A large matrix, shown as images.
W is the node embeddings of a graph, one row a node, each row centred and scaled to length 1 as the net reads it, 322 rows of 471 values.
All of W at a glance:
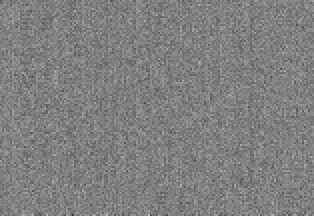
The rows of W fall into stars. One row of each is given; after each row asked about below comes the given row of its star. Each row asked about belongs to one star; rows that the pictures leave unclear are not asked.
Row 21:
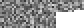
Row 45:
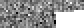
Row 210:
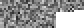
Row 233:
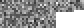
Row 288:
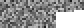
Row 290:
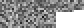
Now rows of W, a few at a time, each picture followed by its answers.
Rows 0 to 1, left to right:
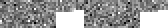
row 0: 233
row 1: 45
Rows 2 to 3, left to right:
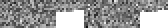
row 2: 21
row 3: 21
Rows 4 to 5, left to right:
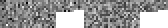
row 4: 288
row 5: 290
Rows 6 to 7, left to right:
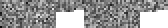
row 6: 288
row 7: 45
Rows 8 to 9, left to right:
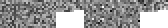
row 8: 233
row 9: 45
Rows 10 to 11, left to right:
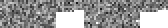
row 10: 210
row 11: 290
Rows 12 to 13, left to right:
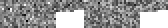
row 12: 290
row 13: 45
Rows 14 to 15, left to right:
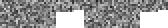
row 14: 21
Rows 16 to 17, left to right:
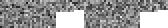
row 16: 288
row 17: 233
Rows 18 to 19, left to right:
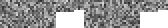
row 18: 288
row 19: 45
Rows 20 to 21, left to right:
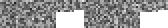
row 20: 233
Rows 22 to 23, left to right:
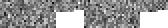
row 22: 21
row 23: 288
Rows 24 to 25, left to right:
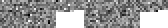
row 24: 233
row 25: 290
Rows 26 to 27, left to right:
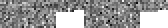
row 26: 290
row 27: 45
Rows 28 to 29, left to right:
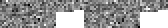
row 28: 233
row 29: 233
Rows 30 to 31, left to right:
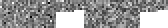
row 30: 210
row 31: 288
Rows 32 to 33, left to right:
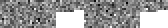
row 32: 233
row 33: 233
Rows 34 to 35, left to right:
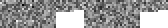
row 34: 233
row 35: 210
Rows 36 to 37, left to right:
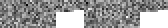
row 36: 233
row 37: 288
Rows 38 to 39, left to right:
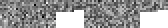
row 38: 290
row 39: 45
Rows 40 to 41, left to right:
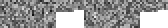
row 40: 21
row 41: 21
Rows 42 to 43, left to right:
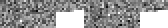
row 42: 233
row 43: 45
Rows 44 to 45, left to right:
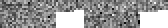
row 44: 233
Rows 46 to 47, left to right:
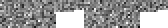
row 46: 45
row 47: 290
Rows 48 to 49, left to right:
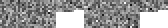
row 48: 233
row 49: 210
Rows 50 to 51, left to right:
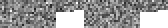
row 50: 290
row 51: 290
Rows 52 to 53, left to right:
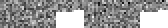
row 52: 21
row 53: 21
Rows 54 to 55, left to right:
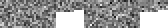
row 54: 210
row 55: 288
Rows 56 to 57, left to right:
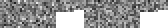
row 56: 21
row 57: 210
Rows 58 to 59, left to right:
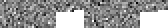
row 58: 290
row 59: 21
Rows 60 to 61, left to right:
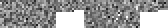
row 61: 288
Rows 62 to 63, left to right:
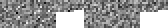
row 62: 45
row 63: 290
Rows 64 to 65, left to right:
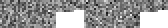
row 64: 233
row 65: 288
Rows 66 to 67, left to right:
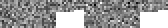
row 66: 288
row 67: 21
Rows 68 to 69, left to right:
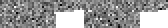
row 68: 45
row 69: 45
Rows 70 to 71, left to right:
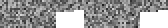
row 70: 45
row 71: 210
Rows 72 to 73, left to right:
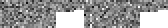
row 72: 288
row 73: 288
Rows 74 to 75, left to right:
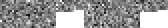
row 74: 233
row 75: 21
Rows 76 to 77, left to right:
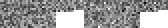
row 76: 233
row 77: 210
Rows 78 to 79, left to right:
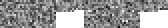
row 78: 210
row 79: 45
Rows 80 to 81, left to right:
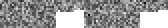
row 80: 21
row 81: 210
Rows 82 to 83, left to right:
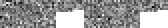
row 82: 21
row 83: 45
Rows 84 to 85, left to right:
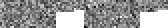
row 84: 21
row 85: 288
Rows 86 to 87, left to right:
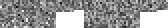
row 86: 210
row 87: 290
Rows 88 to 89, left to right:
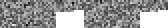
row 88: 45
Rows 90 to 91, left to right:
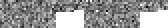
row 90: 290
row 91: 233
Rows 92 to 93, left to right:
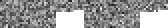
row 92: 288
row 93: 233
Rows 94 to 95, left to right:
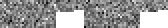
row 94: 21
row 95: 288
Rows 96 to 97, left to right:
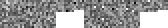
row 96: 288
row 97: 45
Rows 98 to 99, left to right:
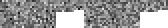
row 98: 288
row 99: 210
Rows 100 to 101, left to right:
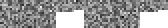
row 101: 210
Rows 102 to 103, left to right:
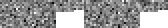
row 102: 45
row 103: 45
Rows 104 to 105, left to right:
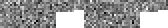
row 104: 21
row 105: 233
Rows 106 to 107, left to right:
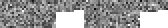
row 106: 210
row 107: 233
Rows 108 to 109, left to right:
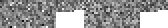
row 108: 210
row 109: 290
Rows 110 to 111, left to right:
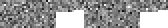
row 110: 288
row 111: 210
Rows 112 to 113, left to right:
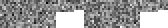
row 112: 21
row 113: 233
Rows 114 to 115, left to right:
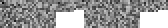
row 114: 288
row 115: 210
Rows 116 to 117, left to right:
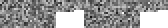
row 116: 210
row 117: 45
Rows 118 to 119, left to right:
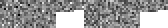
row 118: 210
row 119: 233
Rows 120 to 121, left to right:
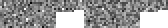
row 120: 210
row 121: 210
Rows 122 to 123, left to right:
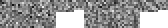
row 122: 288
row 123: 210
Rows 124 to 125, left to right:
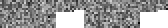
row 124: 210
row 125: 21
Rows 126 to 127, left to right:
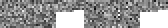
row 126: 45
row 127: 288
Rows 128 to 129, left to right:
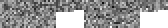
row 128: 290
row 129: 233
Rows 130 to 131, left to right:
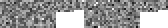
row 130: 233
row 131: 210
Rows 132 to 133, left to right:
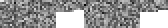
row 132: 233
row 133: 210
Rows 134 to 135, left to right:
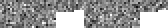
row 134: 290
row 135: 290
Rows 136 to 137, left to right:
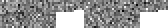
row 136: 288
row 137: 210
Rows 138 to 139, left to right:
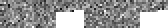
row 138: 290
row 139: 288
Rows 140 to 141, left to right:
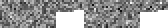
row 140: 21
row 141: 290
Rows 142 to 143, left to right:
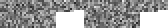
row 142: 233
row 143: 45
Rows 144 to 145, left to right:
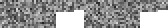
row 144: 45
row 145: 21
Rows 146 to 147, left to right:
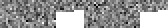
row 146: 290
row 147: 21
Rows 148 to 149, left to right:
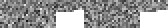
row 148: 290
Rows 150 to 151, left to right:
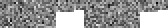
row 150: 21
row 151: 45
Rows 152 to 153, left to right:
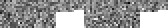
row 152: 288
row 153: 45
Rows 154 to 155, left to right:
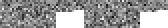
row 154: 290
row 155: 45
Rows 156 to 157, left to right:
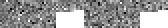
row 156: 233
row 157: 21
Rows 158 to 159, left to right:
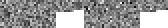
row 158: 288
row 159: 21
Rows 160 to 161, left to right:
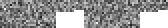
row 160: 21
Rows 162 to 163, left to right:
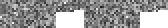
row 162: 290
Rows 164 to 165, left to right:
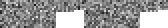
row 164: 288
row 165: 288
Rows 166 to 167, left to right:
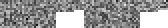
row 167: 288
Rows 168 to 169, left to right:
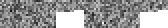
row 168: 233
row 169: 290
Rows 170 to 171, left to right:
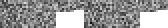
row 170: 45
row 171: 233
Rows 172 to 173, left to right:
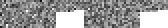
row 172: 288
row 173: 45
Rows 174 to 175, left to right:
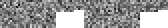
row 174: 288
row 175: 290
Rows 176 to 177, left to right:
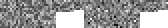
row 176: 290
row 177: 210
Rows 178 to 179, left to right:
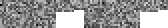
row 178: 210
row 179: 233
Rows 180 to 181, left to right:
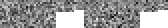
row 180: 21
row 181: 45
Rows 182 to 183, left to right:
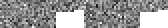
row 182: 290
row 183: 288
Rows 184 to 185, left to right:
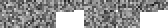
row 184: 210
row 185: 290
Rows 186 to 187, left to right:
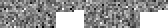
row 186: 210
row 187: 288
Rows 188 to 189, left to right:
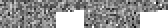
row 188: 290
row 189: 45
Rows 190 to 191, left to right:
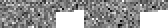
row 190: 290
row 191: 45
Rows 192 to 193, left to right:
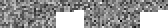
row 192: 290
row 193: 21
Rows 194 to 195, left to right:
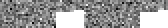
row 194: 233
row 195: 21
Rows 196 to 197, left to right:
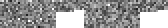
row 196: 233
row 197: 290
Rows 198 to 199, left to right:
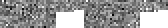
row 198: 288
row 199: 233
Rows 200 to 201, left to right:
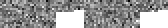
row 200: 288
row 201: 290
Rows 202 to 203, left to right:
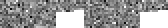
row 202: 288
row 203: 45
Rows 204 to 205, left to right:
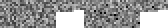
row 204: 21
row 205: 45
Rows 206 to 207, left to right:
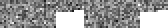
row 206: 290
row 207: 45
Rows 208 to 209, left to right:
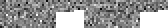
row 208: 288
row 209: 290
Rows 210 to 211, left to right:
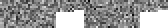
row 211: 288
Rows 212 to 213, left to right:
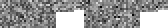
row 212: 21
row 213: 288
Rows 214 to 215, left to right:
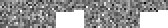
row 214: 288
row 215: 210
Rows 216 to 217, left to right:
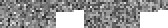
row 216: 290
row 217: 233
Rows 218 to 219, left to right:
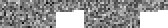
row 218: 21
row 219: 45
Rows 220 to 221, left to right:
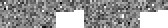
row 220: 210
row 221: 233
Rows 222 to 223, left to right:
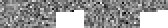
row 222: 290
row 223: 21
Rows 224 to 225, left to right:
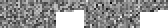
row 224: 45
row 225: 288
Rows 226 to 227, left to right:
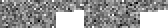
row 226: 233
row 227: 45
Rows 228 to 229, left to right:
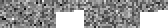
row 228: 45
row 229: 288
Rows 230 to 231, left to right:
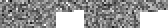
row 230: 233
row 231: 233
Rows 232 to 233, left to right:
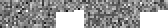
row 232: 288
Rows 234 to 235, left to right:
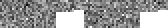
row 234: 210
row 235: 288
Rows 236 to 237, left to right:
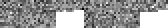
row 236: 21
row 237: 288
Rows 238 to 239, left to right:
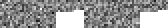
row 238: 21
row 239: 290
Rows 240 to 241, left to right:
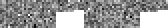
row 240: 45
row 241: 21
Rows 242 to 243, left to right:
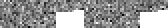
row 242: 21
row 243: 290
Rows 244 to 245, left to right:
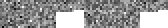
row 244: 21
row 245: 210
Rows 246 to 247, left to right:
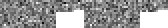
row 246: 21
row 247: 288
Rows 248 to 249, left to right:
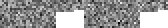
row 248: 21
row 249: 21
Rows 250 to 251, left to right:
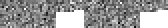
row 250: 210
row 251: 21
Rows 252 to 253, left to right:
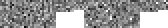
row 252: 288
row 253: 210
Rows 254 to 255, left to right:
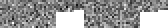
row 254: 290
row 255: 21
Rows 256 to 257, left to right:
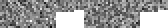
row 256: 21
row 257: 21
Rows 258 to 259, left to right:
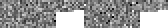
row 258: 45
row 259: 45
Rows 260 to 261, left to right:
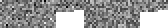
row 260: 290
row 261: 288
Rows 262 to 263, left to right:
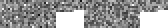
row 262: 290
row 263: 21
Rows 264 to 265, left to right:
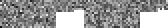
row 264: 288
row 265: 21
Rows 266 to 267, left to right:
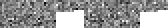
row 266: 45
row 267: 45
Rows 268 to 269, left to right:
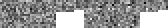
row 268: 233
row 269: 210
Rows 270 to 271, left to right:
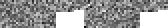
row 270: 288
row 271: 288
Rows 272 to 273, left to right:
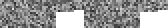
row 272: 210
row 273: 45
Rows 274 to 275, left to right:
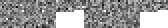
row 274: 210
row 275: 288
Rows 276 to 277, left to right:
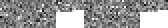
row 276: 21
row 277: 45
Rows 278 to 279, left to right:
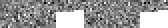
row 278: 45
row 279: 210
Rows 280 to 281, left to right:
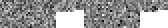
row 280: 21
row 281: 45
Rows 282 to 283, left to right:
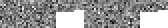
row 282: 21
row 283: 290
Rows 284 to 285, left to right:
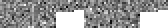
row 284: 290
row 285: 210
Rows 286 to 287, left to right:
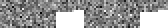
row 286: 21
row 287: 288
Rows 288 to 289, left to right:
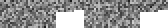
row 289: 290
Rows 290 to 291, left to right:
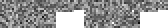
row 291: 45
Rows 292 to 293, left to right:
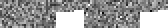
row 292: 210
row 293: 288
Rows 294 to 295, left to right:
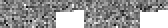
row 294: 290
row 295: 290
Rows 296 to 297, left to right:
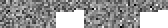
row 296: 288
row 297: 290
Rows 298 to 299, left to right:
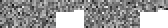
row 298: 288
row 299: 21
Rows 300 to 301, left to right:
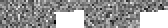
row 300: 45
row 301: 290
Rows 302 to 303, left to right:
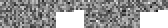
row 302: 21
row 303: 290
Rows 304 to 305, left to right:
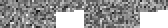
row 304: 290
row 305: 233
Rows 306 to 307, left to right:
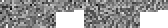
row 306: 288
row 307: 288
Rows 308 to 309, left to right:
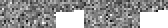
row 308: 290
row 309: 290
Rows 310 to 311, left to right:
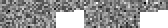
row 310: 233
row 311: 210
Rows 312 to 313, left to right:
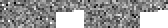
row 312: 21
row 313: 288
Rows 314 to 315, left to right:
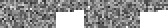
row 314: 290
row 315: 45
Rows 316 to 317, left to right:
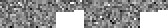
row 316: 210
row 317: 290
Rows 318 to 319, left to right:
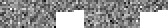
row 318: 290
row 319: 290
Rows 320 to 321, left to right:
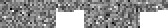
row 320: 233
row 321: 290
